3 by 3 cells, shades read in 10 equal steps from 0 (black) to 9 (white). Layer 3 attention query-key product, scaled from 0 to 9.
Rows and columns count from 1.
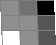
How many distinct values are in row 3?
3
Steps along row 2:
same down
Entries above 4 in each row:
1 2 2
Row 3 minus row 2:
4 0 0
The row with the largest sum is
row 3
